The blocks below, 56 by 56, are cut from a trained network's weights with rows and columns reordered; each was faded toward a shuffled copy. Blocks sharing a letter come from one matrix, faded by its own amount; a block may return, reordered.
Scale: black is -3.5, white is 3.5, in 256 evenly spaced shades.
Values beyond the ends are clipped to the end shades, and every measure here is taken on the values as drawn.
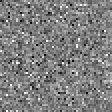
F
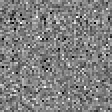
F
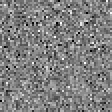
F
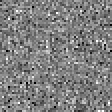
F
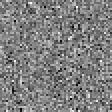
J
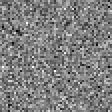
J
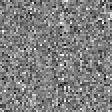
J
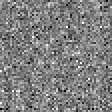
F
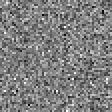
J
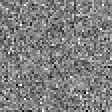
F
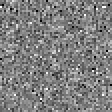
F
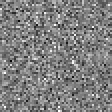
J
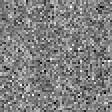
F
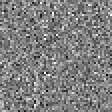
J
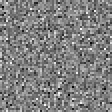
J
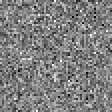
J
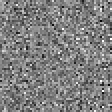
J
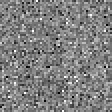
F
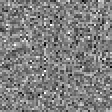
J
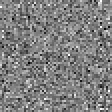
J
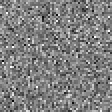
J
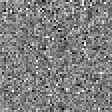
F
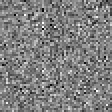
J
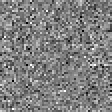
J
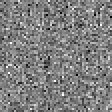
F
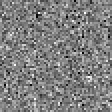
J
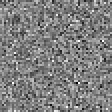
J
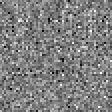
F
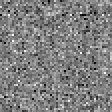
F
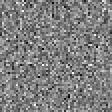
J
